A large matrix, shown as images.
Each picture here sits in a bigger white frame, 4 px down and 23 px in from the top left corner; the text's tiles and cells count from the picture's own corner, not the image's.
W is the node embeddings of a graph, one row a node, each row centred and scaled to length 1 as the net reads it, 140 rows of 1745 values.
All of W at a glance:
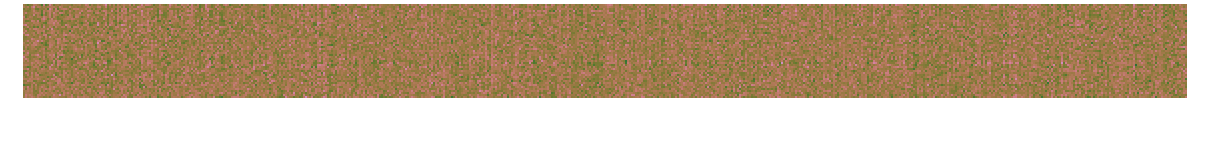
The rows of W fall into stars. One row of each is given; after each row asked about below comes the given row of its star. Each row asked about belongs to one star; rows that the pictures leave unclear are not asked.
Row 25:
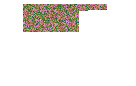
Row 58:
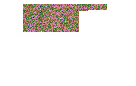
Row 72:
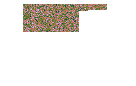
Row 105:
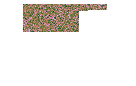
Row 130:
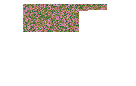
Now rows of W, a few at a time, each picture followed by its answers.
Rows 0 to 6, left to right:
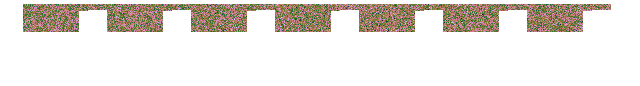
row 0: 72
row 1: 72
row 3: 25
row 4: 58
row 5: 72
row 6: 130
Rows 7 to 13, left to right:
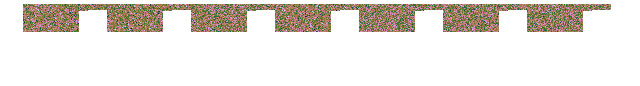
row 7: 72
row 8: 105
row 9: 130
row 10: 58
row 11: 58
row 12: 25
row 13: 72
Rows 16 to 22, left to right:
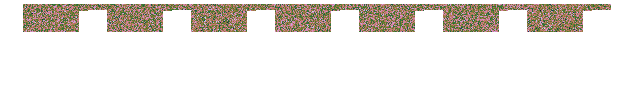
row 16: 58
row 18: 130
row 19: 72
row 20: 72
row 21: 25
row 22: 130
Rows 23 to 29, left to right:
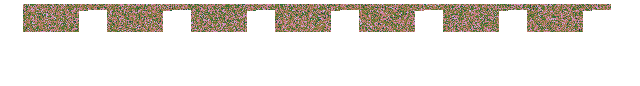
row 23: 72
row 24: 25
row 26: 72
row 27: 105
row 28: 58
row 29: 72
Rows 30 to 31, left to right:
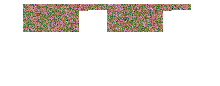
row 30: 72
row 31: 25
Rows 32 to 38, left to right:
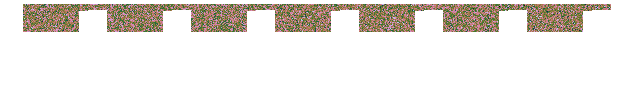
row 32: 72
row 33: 130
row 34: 130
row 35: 72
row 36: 25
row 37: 58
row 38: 58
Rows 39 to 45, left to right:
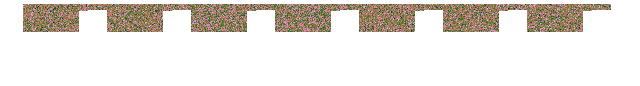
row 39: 25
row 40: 25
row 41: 72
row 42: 72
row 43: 58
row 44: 25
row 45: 130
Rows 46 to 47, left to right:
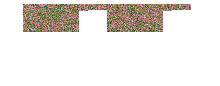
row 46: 25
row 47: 130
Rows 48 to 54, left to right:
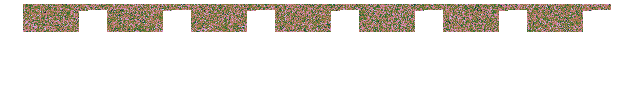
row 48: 105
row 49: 130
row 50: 130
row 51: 58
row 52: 72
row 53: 25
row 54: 25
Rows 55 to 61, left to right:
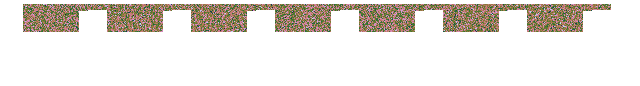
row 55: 105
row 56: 105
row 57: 58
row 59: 72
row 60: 130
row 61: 105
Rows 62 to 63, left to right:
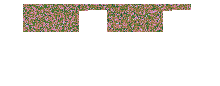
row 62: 105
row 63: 72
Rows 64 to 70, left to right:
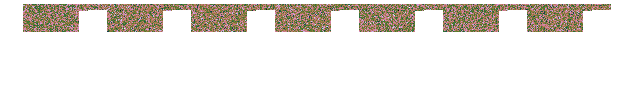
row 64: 25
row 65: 130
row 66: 58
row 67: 130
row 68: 105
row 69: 25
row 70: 72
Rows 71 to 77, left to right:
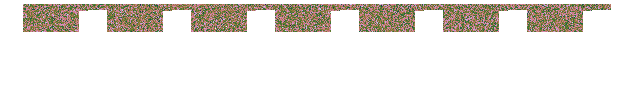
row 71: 130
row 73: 130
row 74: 25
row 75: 25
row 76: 105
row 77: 58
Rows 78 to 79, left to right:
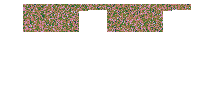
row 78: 72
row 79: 58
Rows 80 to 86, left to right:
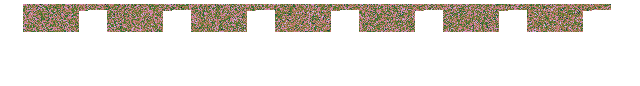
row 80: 25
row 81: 72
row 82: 130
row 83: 72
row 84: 25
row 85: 58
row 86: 105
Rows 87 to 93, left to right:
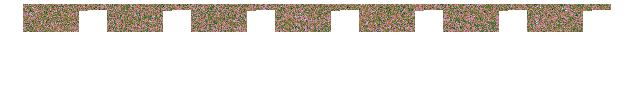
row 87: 25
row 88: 72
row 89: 25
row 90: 105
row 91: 25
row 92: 105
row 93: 72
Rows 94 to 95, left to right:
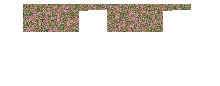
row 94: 72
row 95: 105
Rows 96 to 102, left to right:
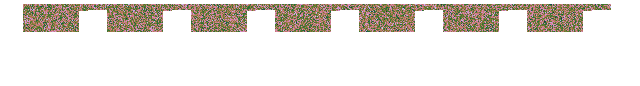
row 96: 72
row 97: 25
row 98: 130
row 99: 130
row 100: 25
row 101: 58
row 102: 130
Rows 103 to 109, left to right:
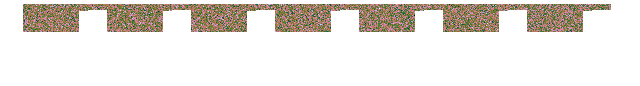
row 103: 72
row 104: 105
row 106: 72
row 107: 105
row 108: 25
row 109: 72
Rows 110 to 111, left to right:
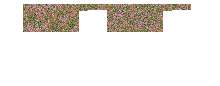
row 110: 130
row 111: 25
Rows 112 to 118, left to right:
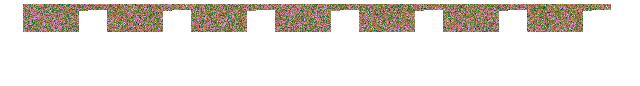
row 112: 58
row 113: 105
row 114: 25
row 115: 130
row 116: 25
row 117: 72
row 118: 105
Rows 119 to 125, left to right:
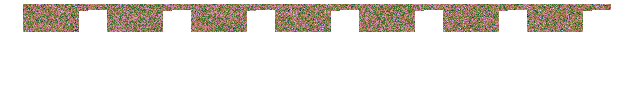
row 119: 72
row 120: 105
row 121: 130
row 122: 130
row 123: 25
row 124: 130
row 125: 105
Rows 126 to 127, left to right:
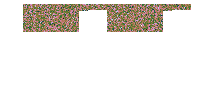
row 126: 105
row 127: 58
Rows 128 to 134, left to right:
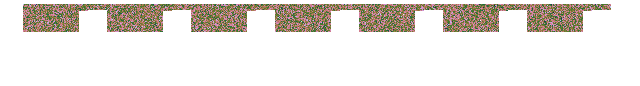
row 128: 130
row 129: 58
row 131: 105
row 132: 130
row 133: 25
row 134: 130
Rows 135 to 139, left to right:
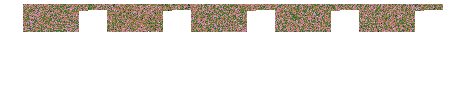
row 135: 25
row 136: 58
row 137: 25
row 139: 58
